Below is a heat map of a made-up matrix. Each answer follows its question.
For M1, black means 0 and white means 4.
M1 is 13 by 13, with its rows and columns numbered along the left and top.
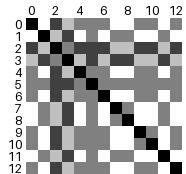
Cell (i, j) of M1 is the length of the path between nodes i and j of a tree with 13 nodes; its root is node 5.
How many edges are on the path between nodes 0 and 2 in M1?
1
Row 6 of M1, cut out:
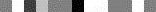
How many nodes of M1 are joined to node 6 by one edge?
1
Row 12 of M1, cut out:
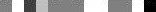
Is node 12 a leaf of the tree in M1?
yes
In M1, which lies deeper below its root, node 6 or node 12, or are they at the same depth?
the same depth
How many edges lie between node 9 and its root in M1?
2
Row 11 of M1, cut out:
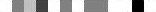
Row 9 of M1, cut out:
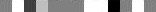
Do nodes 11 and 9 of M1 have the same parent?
no
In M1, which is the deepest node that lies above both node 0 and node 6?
2
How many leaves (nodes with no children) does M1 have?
10
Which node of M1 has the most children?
2
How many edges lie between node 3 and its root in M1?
1
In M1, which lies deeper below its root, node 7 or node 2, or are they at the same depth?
node 7
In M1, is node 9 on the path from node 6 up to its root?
no
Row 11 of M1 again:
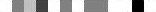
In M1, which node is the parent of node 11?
3
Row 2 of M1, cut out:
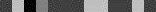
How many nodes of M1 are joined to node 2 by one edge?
7
